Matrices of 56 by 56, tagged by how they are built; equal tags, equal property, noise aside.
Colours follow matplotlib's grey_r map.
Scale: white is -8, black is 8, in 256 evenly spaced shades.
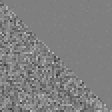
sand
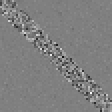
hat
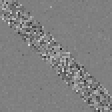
hat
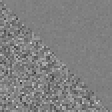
sand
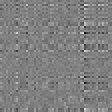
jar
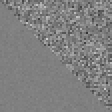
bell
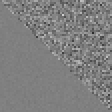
bell
